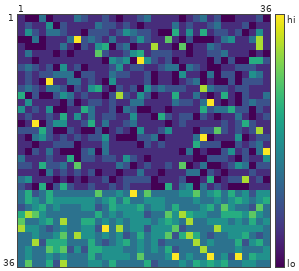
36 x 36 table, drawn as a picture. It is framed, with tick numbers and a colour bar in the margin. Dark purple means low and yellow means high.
A horizontal seam about 70% of the way down splits the table, and the bottom part is higher. On average the colour sits 30% of the way up the scale. No regular stripes run through it. The halves do not mirror each other.
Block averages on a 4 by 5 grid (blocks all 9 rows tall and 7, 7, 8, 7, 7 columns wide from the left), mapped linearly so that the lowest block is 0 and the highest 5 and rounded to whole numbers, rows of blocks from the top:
01100 | 11011 | 11111 | 54455
